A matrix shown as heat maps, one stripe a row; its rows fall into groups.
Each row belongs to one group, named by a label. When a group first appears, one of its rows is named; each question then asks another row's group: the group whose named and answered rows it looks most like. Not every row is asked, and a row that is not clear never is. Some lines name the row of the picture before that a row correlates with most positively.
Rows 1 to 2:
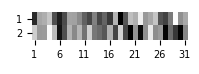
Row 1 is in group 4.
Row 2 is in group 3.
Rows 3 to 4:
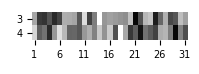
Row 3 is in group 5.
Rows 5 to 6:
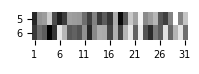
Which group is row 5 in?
4
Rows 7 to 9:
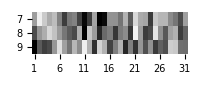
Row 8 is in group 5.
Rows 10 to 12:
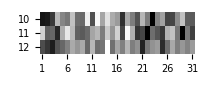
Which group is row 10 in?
5
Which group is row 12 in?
5
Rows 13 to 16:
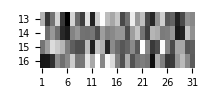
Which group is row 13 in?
5
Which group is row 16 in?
5
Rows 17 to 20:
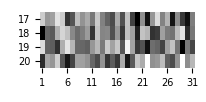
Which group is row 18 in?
5
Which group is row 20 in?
4
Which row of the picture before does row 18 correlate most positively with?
15
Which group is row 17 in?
3
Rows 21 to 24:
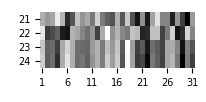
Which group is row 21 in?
3
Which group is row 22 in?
5
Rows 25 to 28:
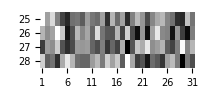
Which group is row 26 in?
3
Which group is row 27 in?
4
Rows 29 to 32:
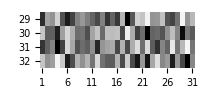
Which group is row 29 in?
4
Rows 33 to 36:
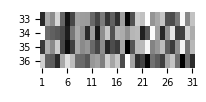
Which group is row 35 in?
4
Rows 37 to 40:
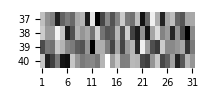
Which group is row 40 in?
5
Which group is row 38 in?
3
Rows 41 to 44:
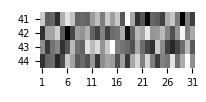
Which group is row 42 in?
4
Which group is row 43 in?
5
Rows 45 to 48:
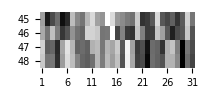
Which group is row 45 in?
5
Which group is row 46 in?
5
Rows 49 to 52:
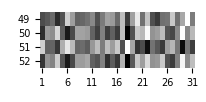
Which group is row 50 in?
4
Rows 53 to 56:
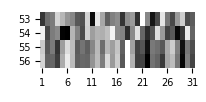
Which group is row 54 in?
5
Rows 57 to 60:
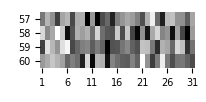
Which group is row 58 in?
3
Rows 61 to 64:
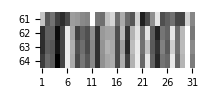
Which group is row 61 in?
5
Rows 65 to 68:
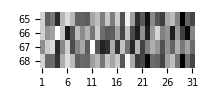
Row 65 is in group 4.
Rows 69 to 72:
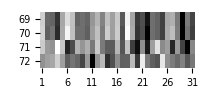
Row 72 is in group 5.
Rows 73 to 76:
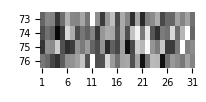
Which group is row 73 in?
5
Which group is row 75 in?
4
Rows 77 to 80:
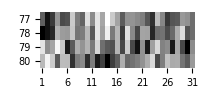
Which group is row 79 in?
3
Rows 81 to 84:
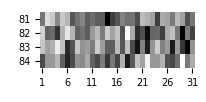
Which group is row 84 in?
4
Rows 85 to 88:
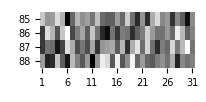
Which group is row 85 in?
3
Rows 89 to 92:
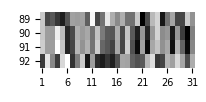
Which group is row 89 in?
5
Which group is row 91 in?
3
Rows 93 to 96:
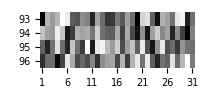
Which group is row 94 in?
3
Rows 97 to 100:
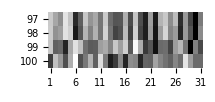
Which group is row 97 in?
3
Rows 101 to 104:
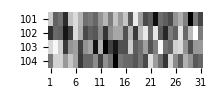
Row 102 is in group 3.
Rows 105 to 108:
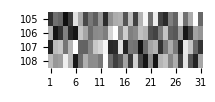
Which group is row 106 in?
5
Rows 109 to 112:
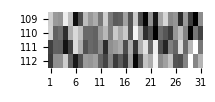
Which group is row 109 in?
3
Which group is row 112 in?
4
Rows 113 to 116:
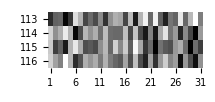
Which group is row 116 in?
3
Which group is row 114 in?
3
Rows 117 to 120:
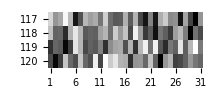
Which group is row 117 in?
3
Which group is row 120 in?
5
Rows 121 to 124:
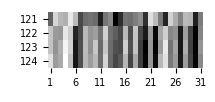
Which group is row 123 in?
3
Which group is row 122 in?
3
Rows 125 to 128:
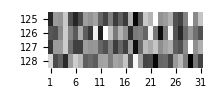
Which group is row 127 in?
4
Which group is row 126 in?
5
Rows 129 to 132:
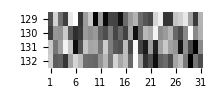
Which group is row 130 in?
4
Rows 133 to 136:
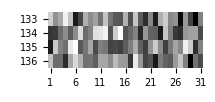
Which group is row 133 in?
3
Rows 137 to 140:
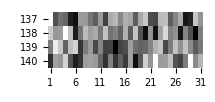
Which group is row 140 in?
4
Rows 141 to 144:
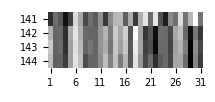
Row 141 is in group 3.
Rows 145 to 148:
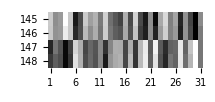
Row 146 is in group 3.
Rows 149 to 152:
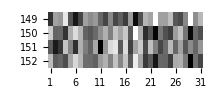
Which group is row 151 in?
5
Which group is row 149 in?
4
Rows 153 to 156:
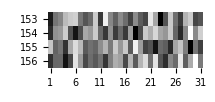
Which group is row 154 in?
4
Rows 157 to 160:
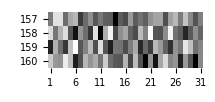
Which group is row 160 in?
3
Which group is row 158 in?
5
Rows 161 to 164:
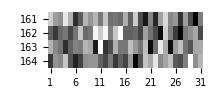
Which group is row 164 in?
4
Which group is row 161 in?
3
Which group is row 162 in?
5
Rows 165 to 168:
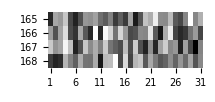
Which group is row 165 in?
4
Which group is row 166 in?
5
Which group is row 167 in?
3
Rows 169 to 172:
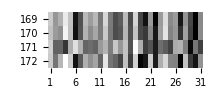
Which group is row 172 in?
3
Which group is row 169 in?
3
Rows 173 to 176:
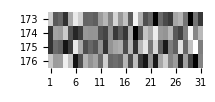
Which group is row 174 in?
4
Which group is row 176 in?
3
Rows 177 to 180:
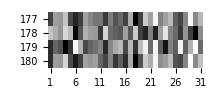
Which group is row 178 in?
3
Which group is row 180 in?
4
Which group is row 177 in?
4
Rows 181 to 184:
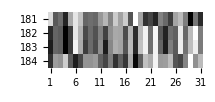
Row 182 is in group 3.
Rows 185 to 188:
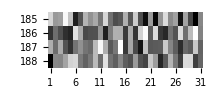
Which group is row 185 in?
3
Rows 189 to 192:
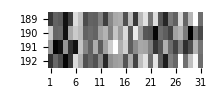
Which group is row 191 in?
5
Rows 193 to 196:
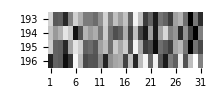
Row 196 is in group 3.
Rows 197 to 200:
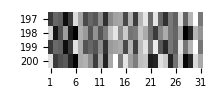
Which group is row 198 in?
5
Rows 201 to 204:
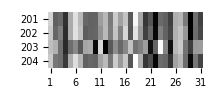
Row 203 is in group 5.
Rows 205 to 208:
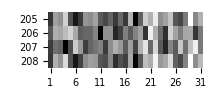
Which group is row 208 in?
4
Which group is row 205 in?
4
